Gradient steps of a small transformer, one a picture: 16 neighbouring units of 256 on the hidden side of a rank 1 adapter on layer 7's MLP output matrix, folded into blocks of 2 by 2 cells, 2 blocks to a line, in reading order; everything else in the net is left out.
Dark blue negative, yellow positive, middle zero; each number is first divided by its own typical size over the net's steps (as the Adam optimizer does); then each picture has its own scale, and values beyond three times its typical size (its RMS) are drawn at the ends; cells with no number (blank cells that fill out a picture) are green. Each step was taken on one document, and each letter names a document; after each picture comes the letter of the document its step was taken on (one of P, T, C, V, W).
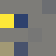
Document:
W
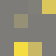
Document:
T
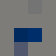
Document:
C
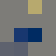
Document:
C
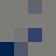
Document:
C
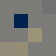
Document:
W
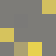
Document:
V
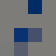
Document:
C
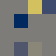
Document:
T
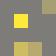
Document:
T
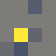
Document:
C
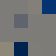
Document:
T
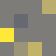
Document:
V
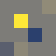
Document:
W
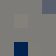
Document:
T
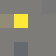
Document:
W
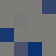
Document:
V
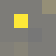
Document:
W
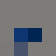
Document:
C
